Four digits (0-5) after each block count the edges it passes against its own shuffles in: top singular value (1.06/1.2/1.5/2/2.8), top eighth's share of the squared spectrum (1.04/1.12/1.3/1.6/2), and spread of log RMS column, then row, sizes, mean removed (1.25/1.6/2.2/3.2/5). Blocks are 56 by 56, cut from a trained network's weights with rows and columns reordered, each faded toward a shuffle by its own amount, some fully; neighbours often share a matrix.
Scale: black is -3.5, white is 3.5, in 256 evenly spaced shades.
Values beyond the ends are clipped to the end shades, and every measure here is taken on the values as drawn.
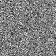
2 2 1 0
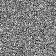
0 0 0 0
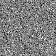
0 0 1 0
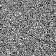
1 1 0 0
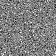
0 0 0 0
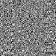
3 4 2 2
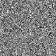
2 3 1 1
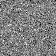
0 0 0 0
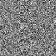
3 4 2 0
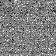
2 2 1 0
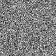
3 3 1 0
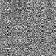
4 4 2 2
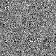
2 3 1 1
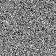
0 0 0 0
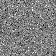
0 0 0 0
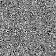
2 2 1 1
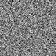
2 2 0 0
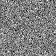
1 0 0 0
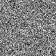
3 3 1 0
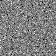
0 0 0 0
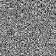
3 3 1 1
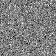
1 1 0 0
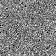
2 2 0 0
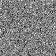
2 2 0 0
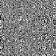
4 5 3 2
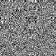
3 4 2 2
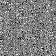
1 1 0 0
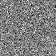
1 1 0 0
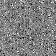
1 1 0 0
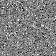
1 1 0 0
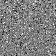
1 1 0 0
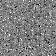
0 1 0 1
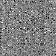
2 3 0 2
